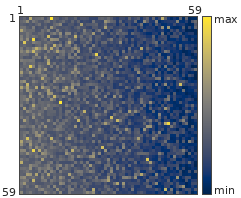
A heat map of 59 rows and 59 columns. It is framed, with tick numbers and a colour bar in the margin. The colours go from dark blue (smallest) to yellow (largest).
The grain is fine, like static. Overall the values sit about 30% of the way up the scale. Values rise toward the left. No regular stripes run through it.
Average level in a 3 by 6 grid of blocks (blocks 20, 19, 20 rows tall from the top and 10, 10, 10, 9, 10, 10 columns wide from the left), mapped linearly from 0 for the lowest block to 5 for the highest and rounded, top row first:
5 4 3 2 1 0
5 4 3 2 1 0
5 4 3 2 1 0
